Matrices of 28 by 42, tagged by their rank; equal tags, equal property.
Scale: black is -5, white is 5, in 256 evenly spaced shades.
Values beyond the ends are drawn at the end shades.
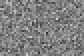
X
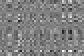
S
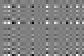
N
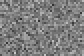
X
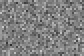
X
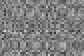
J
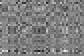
S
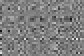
J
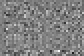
J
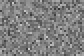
X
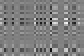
N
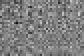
J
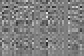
S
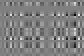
N
